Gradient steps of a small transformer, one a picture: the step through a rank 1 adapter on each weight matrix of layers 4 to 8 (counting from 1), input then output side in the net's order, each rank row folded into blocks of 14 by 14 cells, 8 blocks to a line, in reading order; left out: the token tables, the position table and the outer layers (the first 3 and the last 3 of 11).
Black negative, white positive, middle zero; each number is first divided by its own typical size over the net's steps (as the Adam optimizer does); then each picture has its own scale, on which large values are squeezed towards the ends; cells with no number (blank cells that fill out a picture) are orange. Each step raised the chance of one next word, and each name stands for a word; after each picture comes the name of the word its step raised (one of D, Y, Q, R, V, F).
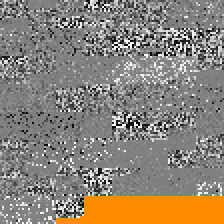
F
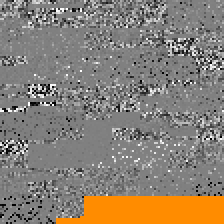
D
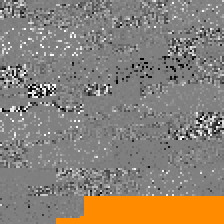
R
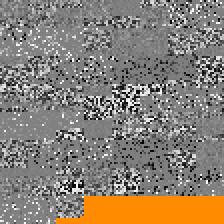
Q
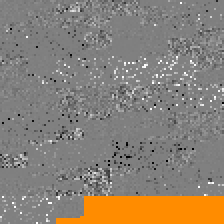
F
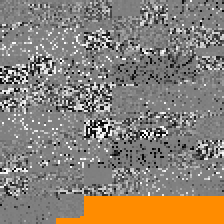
Q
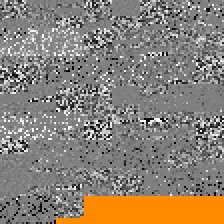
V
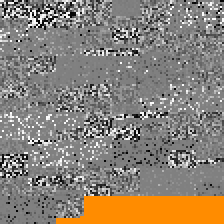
V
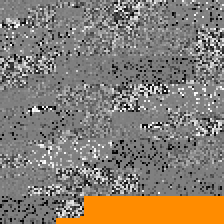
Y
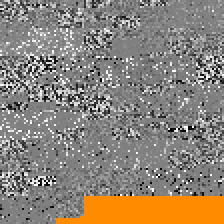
V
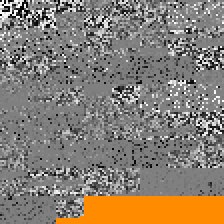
Y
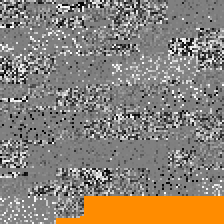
F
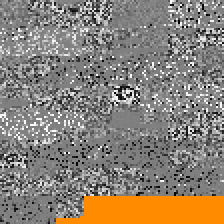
V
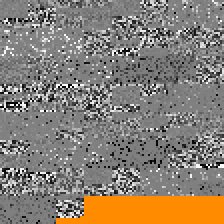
Q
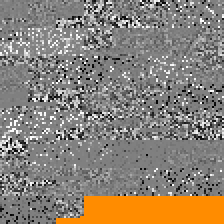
V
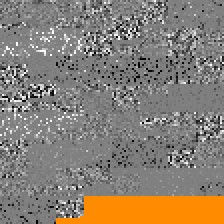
R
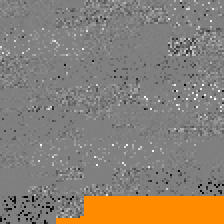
D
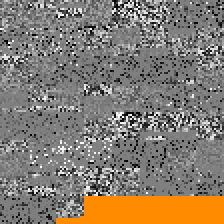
Y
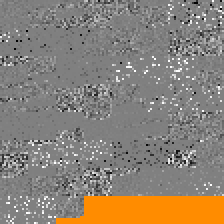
F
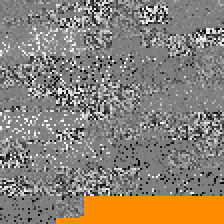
V
